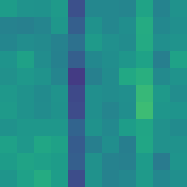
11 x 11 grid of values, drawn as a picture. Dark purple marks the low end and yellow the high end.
Grain: streaks running down. Average level on the scale: 50%. Odd lines: columns 5 and 9.
